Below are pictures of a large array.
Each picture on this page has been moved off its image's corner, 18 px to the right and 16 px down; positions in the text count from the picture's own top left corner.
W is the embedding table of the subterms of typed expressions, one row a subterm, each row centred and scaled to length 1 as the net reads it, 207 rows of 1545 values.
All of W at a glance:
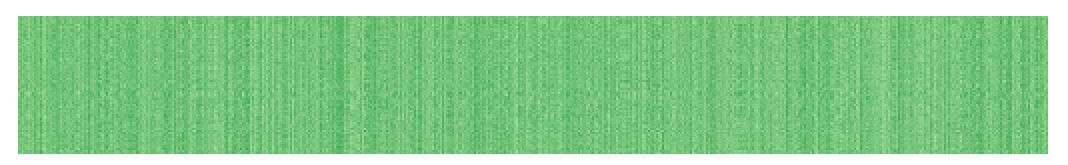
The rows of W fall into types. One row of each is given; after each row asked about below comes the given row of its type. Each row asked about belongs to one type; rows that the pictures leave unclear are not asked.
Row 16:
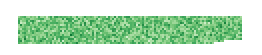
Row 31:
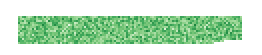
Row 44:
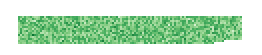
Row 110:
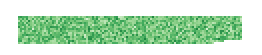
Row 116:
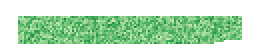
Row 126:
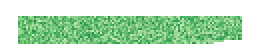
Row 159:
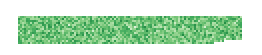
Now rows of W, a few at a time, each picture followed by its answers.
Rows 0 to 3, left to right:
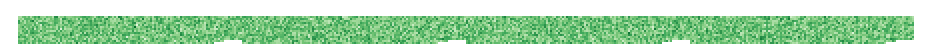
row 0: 126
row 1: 110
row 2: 159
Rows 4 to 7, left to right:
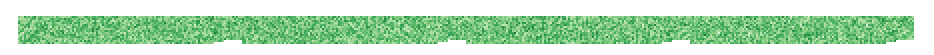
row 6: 116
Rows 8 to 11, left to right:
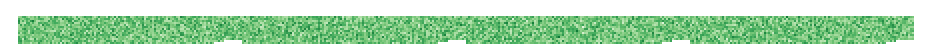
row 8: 16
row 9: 116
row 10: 159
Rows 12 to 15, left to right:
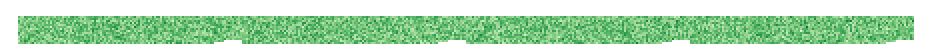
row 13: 126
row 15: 126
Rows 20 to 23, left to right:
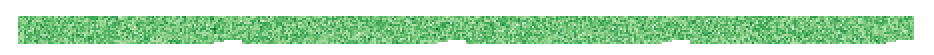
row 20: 116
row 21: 31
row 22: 31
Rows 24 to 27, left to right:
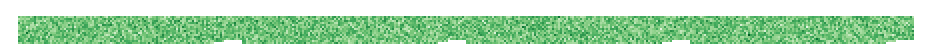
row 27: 126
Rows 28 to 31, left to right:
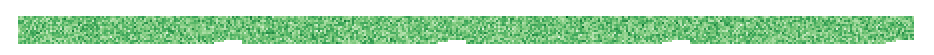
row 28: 126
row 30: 126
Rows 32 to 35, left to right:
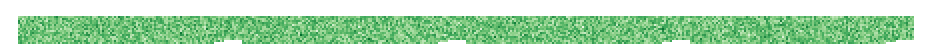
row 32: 159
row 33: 126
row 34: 44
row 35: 110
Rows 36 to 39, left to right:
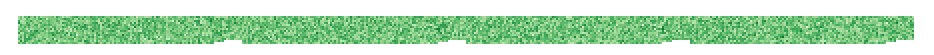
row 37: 44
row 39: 159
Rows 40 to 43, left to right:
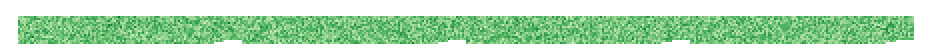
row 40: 116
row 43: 16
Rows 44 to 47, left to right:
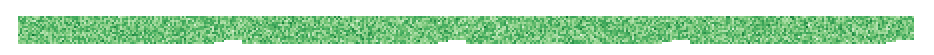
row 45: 44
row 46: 31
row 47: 126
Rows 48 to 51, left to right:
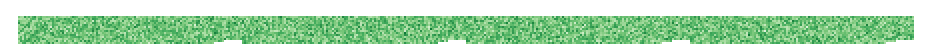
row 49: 159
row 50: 110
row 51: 110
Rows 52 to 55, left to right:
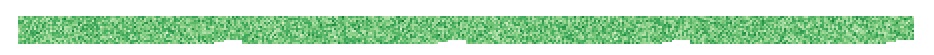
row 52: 126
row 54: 44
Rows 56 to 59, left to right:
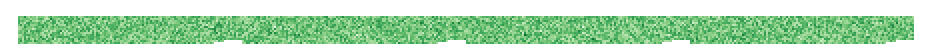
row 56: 16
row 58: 126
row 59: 16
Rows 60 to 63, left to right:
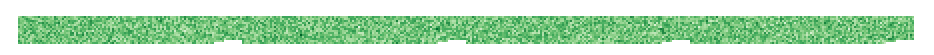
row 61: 16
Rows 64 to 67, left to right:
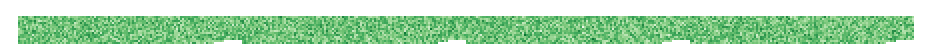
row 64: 126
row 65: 159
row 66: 126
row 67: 110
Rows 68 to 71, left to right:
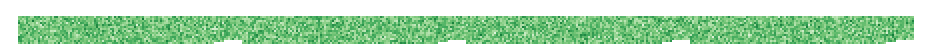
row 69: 116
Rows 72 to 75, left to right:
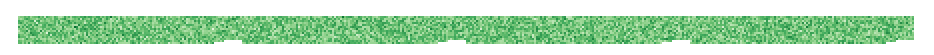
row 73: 31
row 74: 110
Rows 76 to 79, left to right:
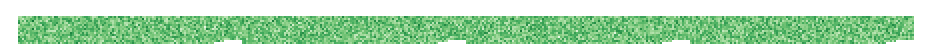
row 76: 31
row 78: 126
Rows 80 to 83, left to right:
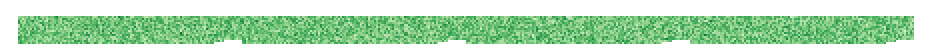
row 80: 159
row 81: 16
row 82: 110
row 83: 44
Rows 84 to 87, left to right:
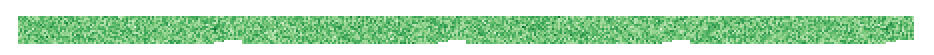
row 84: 44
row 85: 44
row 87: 31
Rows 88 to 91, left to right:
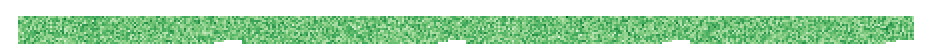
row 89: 159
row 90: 126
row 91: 31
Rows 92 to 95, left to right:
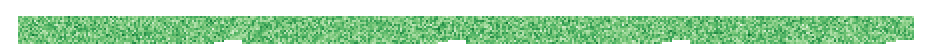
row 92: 44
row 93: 31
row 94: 159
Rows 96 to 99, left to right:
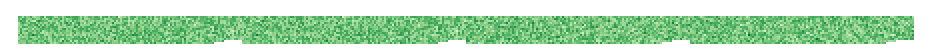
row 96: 44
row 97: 44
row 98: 110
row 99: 126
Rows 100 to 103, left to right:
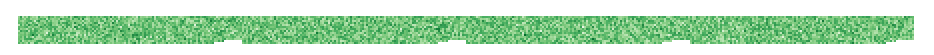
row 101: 44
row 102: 126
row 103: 44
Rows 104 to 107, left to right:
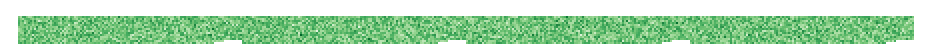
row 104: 126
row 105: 126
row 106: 116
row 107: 44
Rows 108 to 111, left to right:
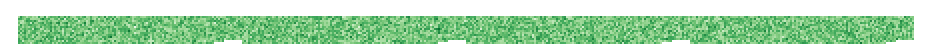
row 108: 159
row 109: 116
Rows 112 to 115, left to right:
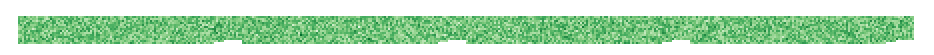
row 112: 16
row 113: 126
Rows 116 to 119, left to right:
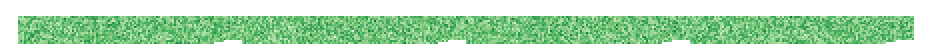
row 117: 44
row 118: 116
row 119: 31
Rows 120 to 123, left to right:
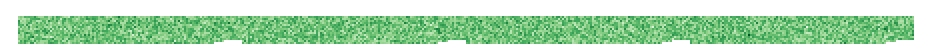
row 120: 116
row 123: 16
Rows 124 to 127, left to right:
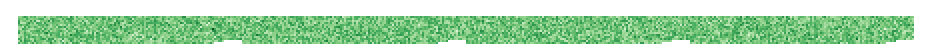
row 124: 16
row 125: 44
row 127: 110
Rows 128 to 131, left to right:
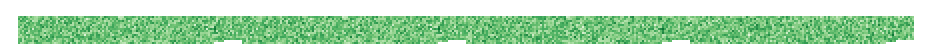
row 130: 116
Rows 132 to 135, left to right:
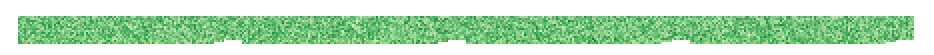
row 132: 159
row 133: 159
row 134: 110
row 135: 110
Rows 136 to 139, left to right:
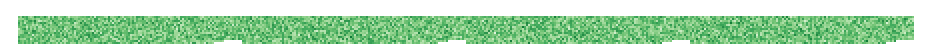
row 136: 126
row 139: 44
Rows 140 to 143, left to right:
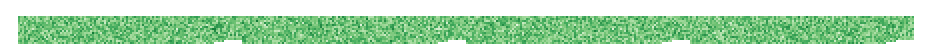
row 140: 44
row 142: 31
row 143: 44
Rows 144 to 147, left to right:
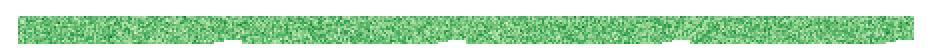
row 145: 110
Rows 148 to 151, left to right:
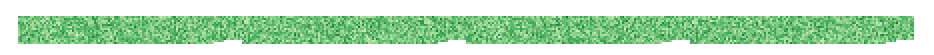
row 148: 110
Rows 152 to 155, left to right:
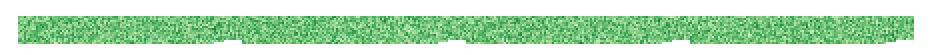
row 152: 31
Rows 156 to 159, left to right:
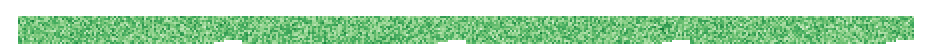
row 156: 16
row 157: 110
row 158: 44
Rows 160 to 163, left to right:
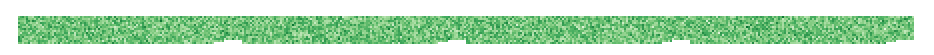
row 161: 110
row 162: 159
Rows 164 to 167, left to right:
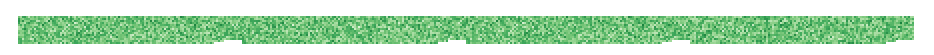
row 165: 159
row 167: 116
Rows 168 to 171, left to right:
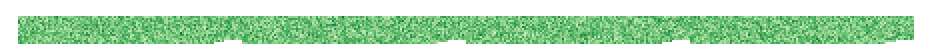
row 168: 159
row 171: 110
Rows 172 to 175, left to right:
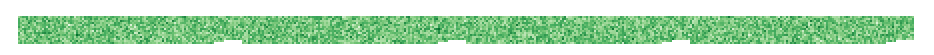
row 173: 116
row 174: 110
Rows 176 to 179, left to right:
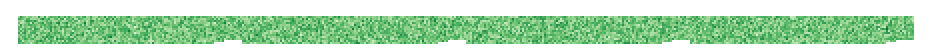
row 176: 159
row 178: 116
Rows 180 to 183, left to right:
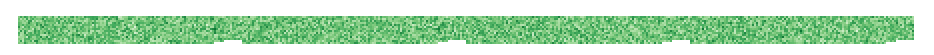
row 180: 116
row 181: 31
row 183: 16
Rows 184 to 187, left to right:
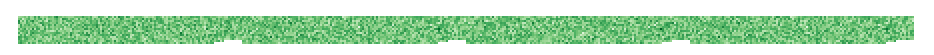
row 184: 159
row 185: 44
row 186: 31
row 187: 44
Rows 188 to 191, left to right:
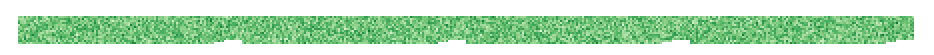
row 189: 44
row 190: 126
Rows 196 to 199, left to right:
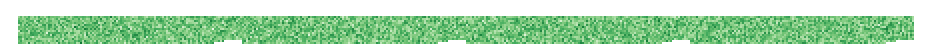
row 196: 159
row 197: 16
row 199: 31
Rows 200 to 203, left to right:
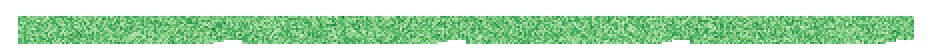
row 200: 16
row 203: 159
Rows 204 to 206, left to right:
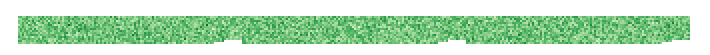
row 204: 44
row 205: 159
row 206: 16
